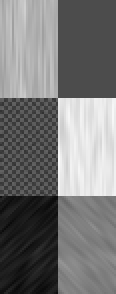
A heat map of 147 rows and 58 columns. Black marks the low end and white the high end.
It is made of 3 by 2 panels. Panel 1,1: high, streaked downward, faint in contrast. Panel 1,2: low, flat. Panel 2,1: low, checkered. Panel 2,2: very high, streaked downward, faint in contrast. Panel 3,1: very low, slanting up to the right, faint in contrast. Panel 3,2: middling, slanting down to the right, faint in contrast.
